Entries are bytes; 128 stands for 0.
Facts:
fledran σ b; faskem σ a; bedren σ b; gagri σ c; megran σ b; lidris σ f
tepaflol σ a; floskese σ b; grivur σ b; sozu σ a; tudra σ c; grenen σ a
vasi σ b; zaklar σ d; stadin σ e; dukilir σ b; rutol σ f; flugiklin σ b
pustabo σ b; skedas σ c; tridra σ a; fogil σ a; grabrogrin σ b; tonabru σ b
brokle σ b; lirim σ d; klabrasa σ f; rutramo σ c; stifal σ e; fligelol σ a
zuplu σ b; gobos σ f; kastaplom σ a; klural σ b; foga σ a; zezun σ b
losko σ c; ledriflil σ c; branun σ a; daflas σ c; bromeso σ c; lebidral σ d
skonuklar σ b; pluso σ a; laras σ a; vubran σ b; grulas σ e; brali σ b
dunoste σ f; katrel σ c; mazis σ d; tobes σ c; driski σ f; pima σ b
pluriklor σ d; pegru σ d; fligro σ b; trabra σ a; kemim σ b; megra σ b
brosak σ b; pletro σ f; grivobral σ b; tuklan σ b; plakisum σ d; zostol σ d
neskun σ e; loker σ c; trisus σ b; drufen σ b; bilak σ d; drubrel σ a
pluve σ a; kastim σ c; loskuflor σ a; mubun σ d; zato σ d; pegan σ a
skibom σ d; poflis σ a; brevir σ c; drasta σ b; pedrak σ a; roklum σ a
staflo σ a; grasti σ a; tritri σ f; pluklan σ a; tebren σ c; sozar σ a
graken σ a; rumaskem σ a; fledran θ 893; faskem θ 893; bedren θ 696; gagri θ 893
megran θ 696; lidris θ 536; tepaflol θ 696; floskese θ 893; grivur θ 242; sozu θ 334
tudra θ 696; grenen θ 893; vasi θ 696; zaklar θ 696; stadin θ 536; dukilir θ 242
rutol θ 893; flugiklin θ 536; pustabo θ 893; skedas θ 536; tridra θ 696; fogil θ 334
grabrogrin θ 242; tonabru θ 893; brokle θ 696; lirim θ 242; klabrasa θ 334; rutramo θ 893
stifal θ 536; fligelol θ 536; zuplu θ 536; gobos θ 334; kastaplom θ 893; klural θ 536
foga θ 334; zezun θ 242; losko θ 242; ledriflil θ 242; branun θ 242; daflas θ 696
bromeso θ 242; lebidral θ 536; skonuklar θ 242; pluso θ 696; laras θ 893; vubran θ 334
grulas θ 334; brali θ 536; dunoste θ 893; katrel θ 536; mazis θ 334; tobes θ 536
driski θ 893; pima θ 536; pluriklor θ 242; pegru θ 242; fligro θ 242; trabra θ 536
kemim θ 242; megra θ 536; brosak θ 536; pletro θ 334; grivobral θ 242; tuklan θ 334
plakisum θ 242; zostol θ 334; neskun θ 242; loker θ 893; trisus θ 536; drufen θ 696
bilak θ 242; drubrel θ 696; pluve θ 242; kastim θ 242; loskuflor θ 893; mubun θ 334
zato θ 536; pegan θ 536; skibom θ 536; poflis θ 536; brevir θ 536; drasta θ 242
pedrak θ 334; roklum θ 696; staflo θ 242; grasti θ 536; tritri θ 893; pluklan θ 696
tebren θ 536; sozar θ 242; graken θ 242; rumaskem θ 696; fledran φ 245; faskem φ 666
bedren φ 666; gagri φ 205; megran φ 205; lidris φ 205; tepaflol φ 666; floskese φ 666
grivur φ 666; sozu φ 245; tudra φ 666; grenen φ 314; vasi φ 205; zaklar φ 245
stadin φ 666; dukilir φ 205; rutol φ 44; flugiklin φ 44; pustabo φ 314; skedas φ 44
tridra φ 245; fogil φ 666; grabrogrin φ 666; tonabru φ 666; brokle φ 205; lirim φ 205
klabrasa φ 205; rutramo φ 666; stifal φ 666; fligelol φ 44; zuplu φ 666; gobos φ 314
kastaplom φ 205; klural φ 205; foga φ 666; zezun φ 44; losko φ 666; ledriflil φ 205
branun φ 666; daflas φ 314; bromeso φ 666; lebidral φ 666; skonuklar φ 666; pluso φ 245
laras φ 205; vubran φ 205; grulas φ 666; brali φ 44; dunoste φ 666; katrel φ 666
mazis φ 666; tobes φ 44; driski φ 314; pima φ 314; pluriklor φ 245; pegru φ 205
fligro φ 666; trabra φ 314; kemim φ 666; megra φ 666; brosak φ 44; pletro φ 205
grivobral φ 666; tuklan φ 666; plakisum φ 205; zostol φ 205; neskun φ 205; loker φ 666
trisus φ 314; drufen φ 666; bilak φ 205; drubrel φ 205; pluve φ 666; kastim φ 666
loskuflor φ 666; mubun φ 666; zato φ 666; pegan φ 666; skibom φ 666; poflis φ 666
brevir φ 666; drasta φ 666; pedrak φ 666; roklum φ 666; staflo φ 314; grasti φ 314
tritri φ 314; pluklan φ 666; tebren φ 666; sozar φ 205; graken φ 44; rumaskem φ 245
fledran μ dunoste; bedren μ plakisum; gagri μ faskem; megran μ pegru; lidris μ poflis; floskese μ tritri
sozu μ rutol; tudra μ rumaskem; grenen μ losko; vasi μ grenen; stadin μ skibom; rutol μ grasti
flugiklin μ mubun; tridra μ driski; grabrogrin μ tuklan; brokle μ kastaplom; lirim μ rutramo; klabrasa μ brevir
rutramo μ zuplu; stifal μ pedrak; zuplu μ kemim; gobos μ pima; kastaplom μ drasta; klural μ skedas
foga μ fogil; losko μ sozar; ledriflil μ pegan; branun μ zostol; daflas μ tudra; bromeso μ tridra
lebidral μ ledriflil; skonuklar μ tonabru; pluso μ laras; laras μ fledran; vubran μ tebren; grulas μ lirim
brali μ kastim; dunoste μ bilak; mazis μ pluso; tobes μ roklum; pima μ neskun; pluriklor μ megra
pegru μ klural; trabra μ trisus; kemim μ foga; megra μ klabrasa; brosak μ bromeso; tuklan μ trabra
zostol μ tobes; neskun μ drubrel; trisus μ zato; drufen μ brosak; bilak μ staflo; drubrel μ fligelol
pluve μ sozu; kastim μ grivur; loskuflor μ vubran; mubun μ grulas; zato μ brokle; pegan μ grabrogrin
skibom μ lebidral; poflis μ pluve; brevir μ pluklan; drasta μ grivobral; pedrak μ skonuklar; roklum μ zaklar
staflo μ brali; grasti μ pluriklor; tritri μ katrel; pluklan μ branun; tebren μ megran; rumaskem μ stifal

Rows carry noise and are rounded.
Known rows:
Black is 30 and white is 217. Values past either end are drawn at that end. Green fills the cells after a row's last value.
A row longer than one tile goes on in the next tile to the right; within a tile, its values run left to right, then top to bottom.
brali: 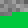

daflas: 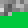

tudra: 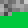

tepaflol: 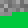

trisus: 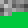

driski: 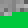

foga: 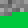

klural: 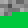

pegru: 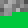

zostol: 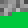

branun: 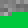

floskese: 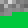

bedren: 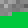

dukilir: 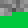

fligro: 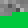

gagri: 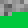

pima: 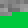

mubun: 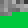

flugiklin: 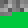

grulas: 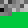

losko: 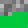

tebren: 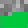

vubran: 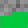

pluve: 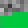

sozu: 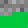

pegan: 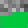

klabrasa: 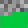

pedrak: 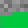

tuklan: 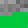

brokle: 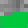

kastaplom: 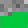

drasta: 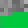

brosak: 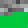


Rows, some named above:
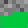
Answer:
graken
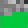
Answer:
pluriklor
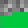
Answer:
flugiklin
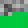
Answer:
bromeso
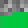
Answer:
flugiklin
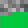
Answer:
pegan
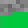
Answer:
megra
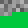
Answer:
klabrasa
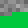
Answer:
brali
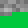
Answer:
fledran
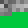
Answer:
tobes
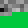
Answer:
neskun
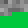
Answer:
zezun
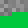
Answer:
fligelol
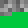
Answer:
flugiklin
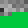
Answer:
zato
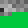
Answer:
zato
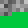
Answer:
katrel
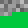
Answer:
klabrasa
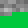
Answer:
fledran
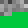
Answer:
gobos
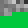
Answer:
pluriklor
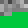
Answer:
gobos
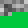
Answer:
bromeso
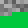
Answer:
trabra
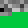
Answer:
stadin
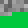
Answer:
lidris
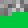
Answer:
loker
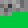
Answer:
poflis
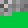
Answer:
grenen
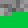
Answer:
dukilir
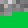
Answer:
floskese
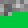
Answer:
kastim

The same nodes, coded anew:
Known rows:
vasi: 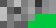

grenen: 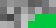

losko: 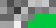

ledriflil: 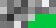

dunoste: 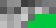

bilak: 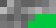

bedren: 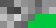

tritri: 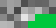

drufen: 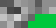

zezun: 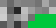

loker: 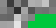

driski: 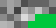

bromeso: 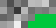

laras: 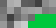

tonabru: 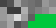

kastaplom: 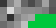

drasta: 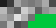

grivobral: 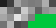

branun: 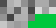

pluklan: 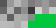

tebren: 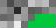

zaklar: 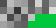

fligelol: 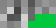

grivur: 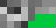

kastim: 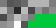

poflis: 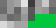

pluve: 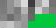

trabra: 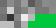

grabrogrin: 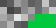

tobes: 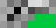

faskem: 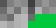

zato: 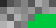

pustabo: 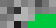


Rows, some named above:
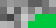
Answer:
grenen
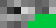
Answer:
fledran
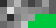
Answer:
kastaplom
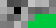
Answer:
skedas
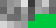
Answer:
poflis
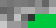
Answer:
mazis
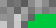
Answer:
grulas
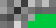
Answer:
gagri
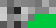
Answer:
zezun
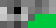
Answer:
brali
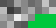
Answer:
grabrogrin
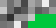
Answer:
ledriflil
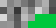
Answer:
rutol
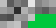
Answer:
daflas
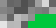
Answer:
stadin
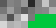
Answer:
pegan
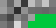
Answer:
gagri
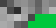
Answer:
zuplu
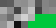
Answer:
trisus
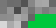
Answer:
stifal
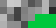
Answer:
lidris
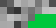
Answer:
megra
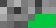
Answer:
klural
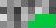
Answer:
rutol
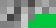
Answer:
graken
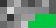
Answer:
kastaplom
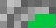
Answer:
pletro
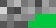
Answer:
dukilir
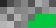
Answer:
zato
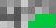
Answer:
grasti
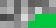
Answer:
staflo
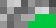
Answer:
klabrasa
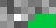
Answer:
tuklan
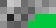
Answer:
zostol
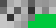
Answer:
roklum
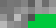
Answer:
mubun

